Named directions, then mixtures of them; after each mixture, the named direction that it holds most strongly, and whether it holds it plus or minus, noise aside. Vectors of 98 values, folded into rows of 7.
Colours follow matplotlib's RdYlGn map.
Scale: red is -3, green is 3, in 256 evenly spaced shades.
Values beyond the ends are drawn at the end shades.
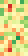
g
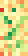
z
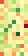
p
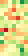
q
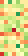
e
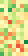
z, minus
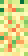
g, plus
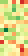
q, minus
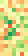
z, plus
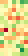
q, plus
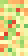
p, minus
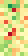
z, minus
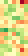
q, minus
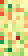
g, minus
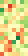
g, plus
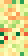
q, plus
